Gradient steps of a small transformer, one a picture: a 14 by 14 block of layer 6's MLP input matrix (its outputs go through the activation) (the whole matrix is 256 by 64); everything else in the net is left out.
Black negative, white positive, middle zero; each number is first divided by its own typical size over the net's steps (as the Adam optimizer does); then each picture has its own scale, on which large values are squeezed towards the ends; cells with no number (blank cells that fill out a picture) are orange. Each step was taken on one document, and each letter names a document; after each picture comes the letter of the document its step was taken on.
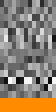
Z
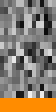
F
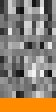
F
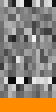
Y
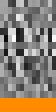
Y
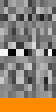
Z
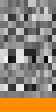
Y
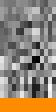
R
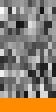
F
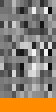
R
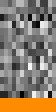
R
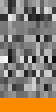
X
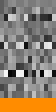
X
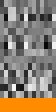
X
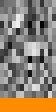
R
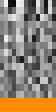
Z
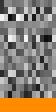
F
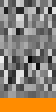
Y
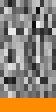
X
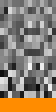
F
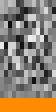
X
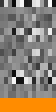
Z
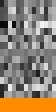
F
